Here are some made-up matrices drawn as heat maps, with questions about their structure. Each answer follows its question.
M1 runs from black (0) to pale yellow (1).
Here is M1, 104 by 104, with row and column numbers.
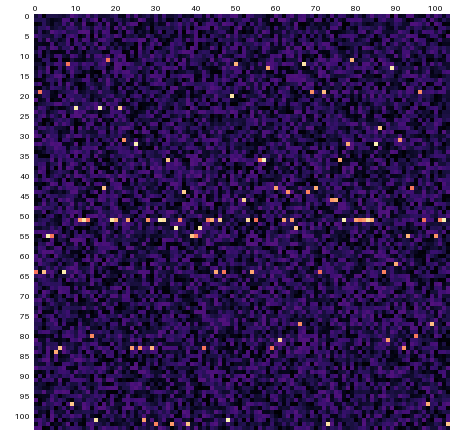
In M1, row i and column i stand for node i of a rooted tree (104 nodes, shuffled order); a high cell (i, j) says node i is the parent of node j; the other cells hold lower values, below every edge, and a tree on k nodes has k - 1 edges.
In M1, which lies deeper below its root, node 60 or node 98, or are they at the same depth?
the same depth
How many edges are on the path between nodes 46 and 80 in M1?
2
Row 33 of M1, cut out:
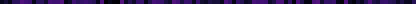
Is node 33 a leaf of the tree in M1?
yes
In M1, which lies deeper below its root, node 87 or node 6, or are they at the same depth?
the same depth
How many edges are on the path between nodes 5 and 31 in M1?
3
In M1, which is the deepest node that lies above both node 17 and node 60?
43
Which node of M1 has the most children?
51
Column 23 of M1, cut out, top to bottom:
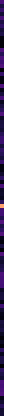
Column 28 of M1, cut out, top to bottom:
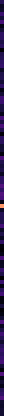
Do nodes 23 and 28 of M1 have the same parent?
yes
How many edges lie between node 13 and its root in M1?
1
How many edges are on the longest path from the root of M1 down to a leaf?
2
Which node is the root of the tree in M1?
51
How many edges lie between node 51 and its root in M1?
0
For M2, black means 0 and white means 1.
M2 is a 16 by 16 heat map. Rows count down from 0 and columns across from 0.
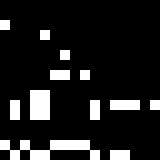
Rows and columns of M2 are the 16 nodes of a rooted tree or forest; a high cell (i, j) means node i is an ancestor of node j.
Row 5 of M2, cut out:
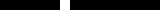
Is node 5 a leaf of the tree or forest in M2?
no
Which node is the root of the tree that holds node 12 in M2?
10
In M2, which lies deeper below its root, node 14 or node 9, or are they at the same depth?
node 9
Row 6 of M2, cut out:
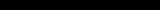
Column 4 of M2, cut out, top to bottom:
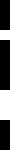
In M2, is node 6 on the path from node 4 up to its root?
no
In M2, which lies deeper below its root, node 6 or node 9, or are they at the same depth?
the same depth
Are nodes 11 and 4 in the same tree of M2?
yes
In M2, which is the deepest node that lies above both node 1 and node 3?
11
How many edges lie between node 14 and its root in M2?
0
